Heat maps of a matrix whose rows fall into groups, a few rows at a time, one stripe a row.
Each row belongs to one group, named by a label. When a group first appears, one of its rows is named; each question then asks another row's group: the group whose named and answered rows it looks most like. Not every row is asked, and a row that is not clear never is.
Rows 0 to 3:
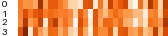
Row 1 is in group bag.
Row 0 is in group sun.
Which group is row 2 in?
bag
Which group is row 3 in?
bag
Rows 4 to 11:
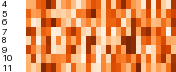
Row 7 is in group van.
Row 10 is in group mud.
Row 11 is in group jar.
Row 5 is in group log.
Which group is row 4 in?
sun
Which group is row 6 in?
jar
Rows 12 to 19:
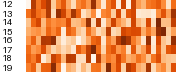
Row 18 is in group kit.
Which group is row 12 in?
log
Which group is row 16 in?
sun
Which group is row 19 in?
sun
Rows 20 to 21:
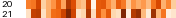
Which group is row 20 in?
kit
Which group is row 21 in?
kit
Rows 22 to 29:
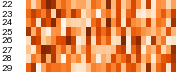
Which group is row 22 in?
sun
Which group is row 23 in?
bag
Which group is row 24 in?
sun
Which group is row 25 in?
kit
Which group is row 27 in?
jar
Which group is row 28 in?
mud
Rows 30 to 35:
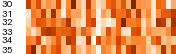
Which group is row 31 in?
mud
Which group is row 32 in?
mud
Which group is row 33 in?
jar
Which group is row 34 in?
kit
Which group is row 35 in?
bag
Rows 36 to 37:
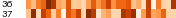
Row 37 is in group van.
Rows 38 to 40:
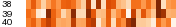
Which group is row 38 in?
kit
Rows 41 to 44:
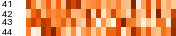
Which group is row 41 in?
van
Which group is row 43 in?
bag
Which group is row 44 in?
jar
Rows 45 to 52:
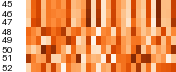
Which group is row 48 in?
bag
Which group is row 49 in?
kit
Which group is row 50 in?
jar
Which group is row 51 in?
van
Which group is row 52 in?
mud
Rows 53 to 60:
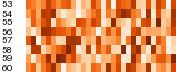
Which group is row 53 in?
sun
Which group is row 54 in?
sun
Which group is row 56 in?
jar
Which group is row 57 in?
van
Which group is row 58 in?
kit
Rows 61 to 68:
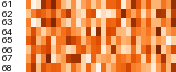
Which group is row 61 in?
jar
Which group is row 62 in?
mud
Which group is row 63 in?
jar
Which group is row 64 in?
kit
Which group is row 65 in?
van
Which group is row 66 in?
log
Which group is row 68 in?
bag
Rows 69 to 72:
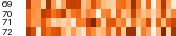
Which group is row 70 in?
bag
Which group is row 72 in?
bag
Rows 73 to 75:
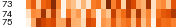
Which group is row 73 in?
sun
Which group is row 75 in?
mud
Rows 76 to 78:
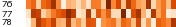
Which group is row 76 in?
sun
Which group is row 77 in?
kit
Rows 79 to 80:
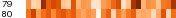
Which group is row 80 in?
bag
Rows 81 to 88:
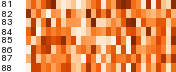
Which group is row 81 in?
sun
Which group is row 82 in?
kit
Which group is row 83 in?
van
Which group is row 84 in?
sun
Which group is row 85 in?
jar
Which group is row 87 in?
mud
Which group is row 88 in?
log
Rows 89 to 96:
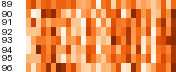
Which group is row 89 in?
bag
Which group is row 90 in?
jar
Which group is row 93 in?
mud
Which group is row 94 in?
mud
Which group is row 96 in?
jar
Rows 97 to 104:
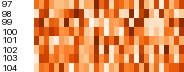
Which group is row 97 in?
log
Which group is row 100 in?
bag
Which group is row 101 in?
kit
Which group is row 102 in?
log
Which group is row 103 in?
log
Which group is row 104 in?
mud
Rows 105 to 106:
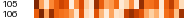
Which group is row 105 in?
van
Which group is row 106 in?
bag
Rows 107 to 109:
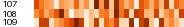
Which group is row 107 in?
kit
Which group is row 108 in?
sun
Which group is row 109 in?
kit
